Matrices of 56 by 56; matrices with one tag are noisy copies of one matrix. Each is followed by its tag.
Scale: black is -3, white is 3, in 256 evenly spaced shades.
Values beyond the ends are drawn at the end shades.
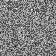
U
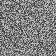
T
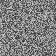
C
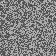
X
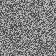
T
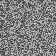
X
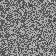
X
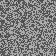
X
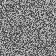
T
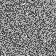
T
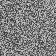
T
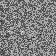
X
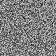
T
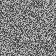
T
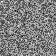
X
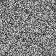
C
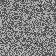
C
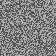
T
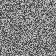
T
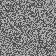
T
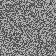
T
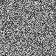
C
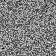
U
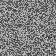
U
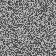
U
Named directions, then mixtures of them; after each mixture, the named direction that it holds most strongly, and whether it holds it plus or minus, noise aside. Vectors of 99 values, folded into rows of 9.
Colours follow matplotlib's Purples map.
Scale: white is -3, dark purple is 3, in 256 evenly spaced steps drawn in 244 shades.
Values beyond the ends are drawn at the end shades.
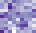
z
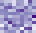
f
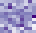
f, plus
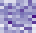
f, plus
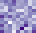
f, minus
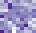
z, plus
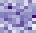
f, plus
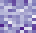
f, minus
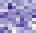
z, plus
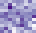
z, plus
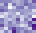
z, minus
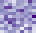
f, plus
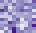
z, minus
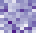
z, minus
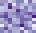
f, plus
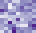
z, minus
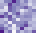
z, plus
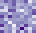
f, minus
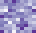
z, plus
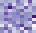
f, plus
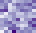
z, minus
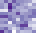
z, plus
